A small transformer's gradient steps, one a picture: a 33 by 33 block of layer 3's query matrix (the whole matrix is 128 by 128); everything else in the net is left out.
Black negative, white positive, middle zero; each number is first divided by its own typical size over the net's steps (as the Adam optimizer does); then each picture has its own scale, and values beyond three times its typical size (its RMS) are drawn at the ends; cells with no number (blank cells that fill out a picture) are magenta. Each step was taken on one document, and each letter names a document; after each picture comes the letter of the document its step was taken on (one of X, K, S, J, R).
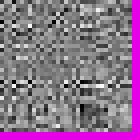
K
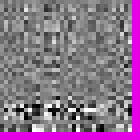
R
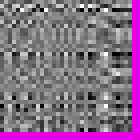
K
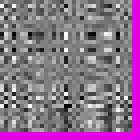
K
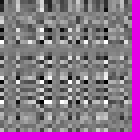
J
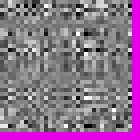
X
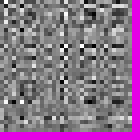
X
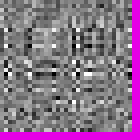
R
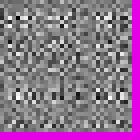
J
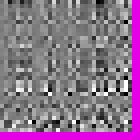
J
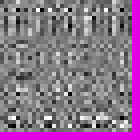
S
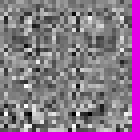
R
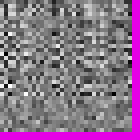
X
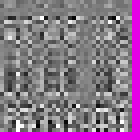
J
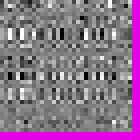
S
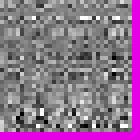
S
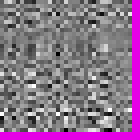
K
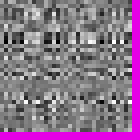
R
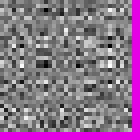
X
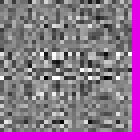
K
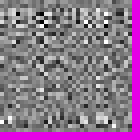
J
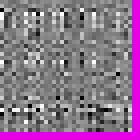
K
